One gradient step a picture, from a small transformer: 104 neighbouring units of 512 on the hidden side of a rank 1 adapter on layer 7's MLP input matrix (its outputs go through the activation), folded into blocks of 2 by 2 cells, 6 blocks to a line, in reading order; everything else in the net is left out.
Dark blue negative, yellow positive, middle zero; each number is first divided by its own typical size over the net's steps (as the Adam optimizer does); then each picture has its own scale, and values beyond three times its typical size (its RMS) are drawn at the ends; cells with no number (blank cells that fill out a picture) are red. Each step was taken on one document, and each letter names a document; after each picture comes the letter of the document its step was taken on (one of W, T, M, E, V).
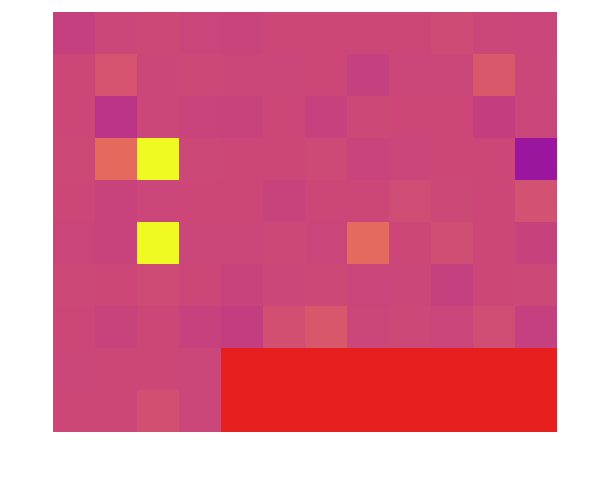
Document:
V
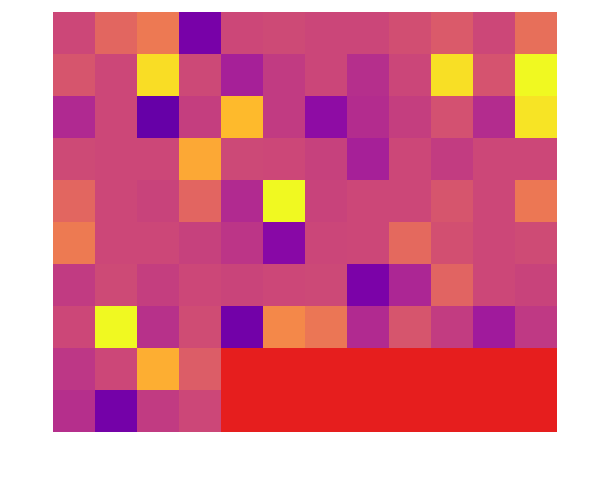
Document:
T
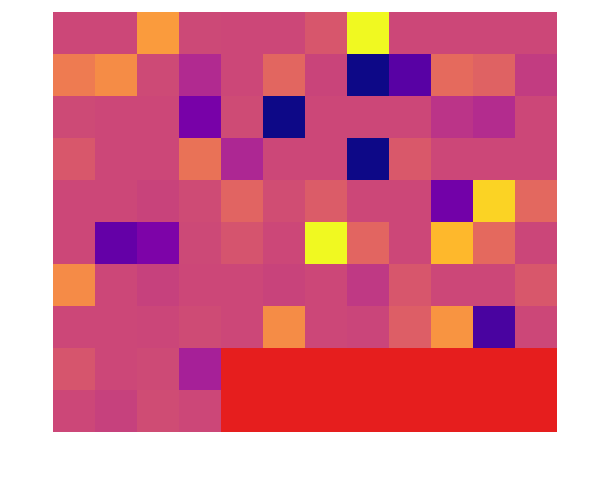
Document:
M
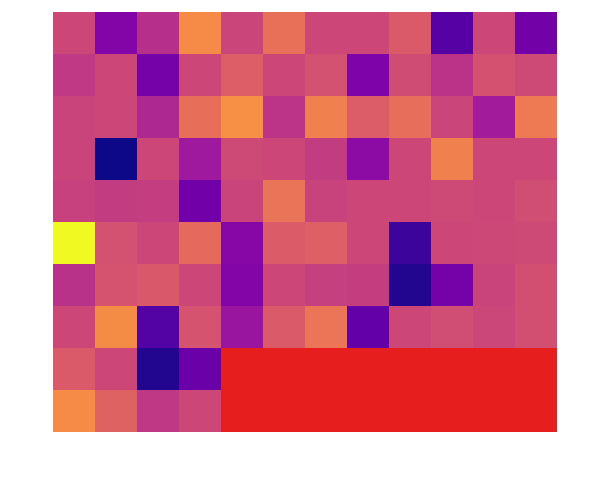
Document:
T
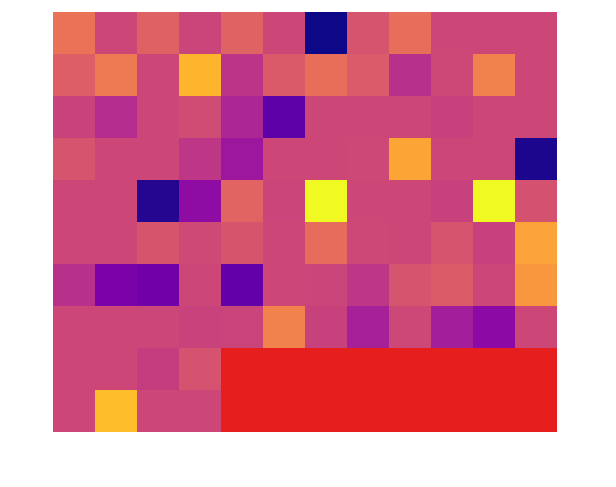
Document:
M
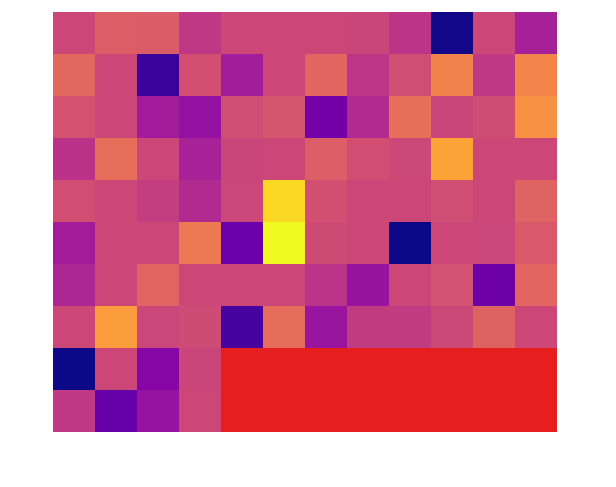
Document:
T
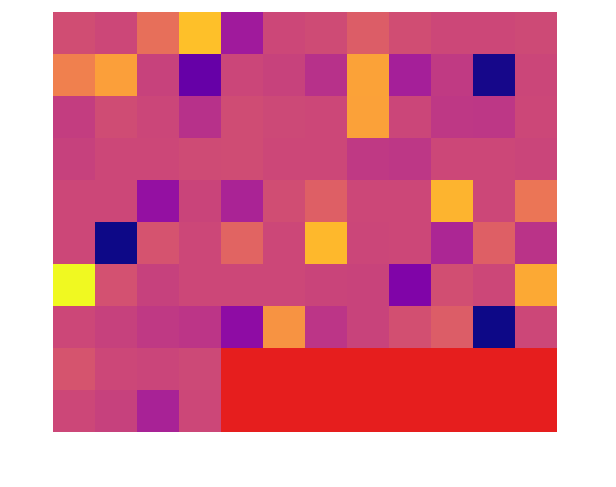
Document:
M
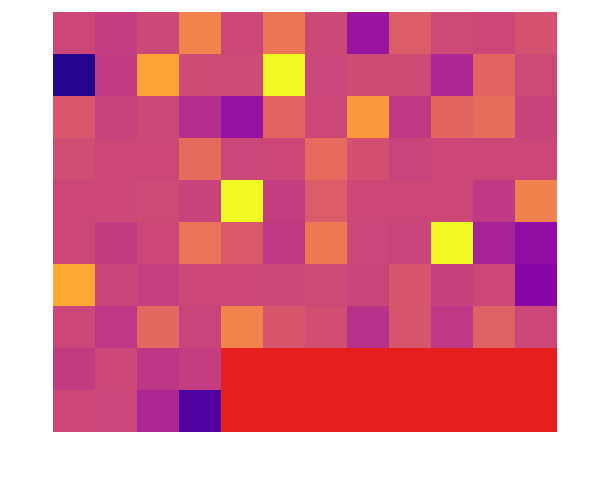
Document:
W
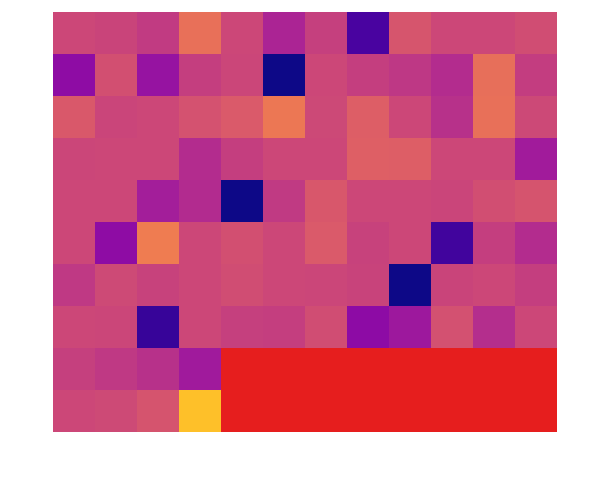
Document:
W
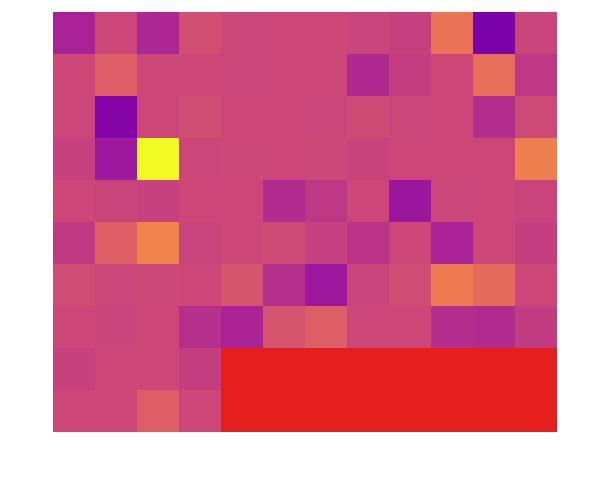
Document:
V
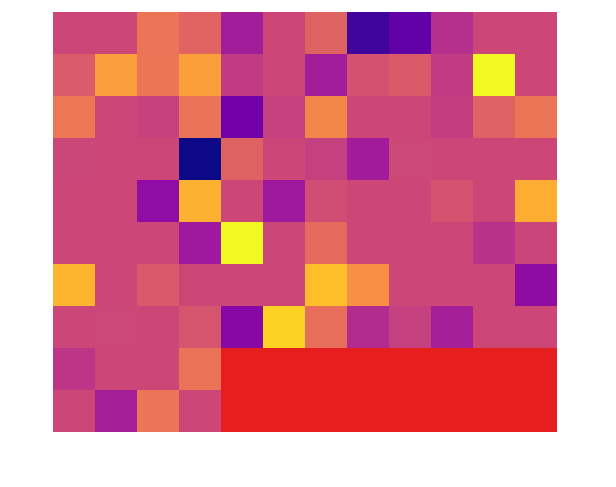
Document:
W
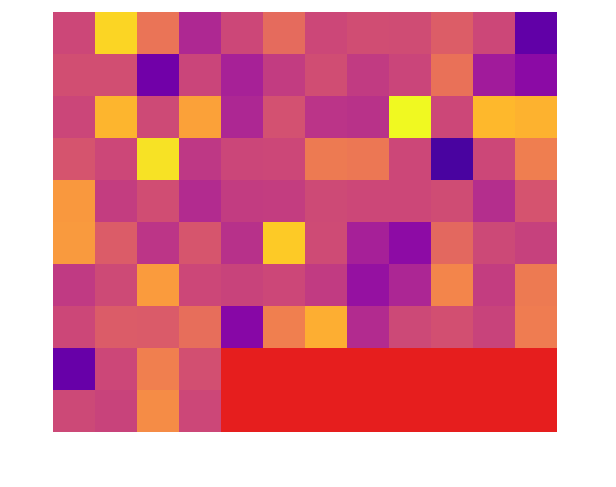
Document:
T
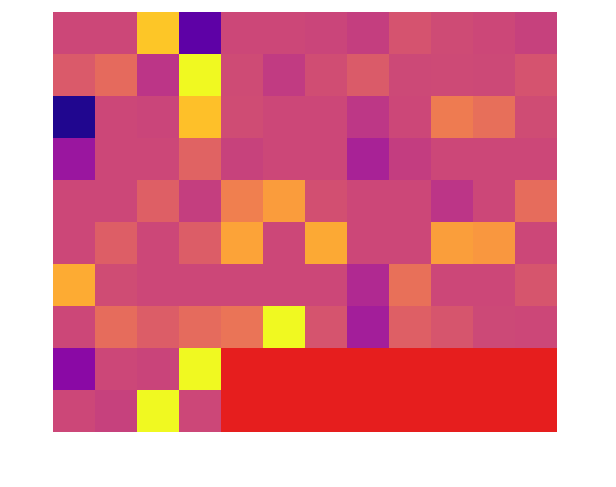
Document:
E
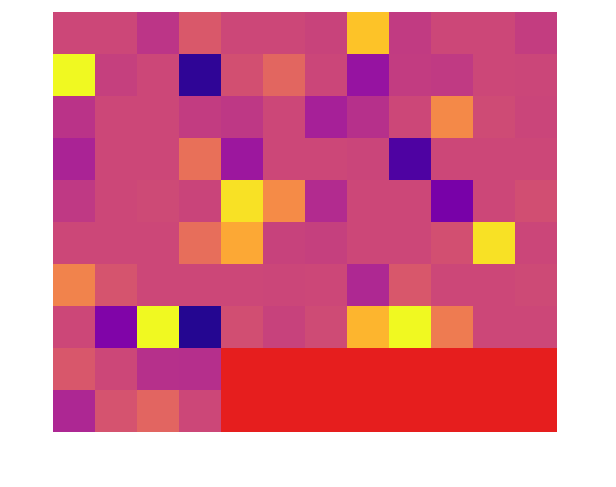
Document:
E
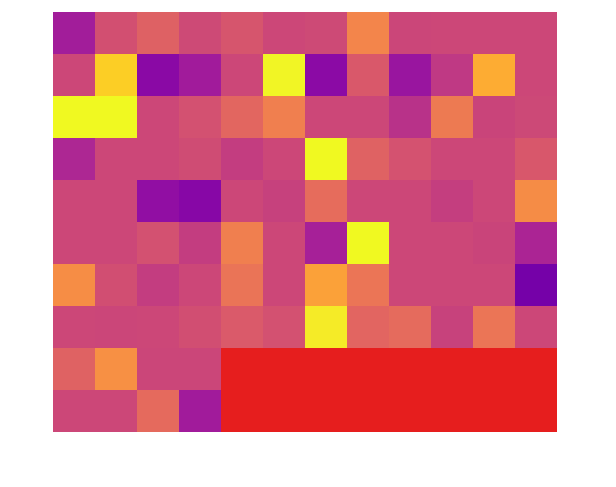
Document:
M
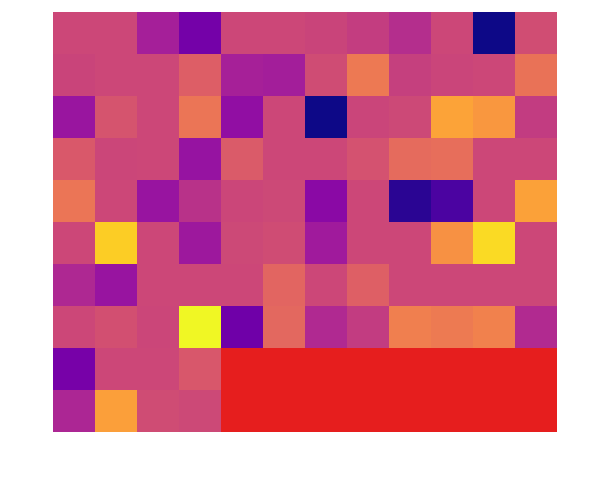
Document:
E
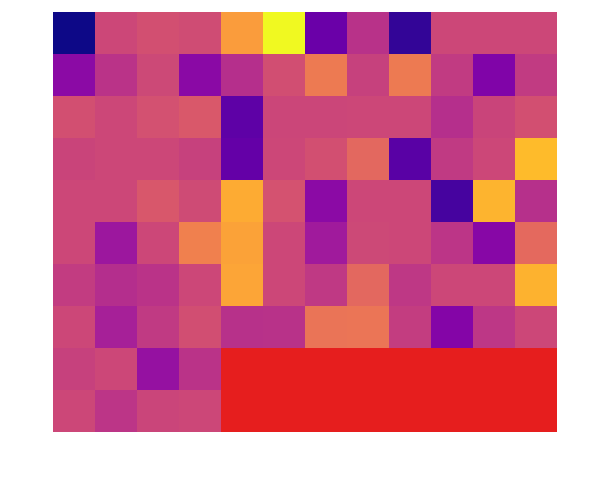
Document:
M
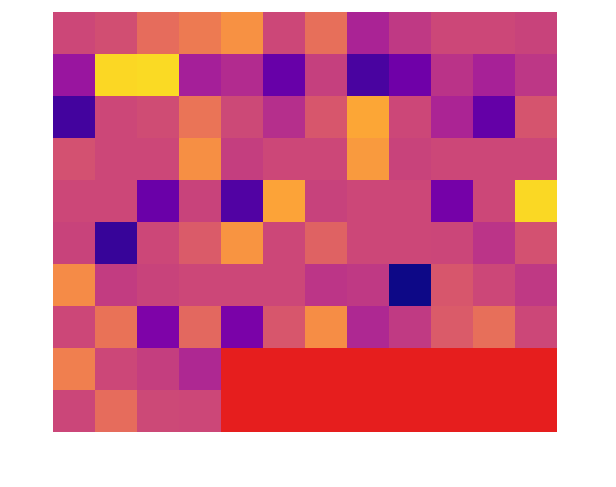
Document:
W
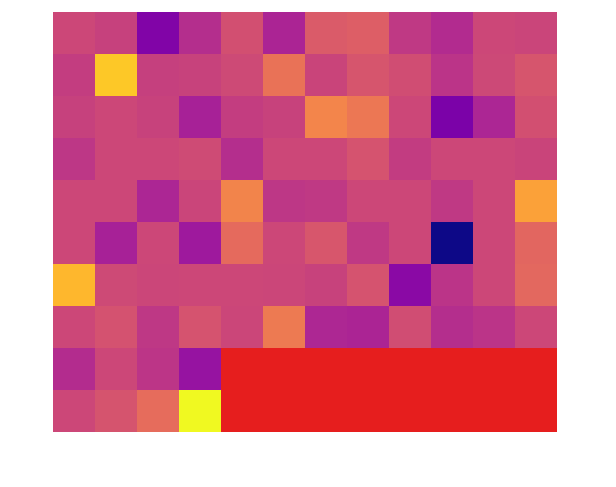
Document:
W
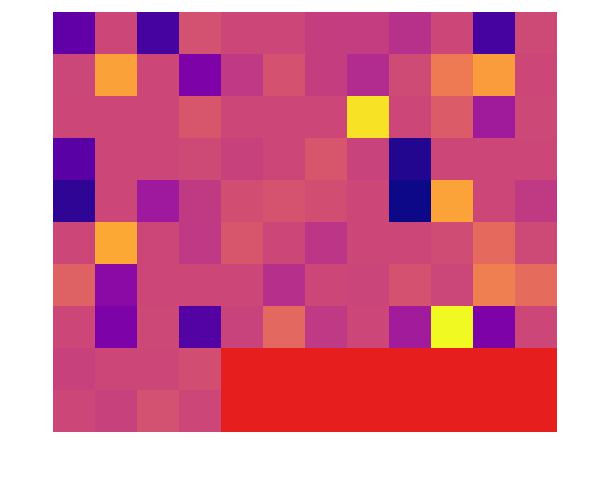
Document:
E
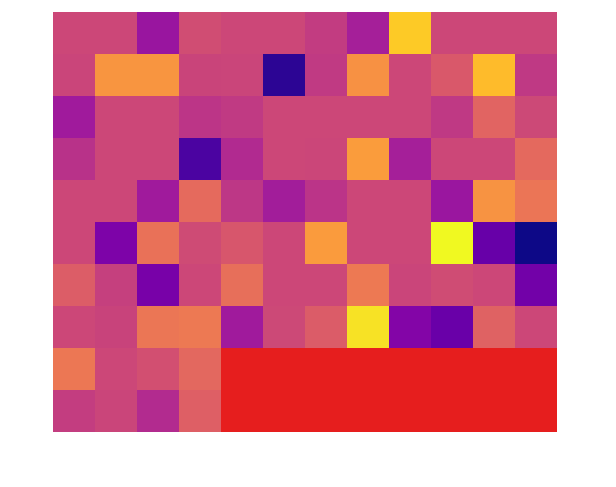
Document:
M
